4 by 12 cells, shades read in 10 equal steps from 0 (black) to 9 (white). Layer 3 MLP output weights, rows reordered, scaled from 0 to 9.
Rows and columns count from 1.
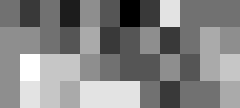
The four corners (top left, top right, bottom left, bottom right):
4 4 5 6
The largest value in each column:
5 9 7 7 8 8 8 5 8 4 6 7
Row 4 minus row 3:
0 -1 0 -1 3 4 5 1 -3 1 -2 -1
